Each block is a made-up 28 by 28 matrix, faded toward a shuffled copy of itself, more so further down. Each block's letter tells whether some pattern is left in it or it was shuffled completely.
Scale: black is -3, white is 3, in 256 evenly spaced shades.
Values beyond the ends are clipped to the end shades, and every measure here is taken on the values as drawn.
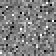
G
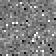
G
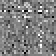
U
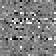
U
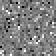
G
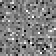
G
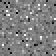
G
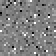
G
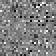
U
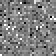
G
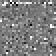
U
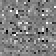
U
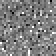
G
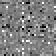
U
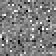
G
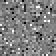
G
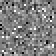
G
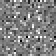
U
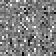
G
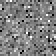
G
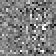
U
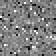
G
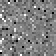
G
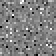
G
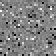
G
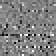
U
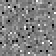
G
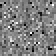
G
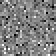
G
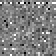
U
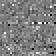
U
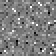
G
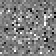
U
